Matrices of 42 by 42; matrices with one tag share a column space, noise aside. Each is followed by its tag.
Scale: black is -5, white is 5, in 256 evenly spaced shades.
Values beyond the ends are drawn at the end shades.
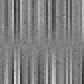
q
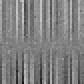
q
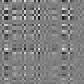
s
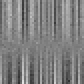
q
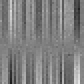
q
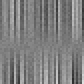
q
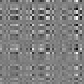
s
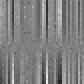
q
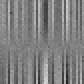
q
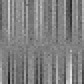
q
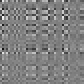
s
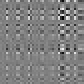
s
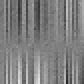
q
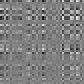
s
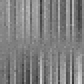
q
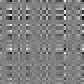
s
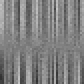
q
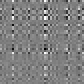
s
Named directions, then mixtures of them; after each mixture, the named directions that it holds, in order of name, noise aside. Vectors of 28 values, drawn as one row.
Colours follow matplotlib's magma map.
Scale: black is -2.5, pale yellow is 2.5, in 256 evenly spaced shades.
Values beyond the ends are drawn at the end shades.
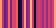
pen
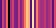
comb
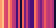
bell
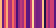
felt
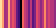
bell, pen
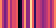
pen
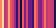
bell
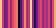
pen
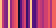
comb, pen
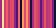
bell, comb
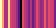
bell, pen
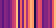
bell, pen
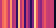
bell, pen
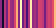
bell, comb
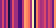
comb, pen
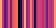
pen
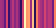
comb, pen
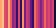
bell
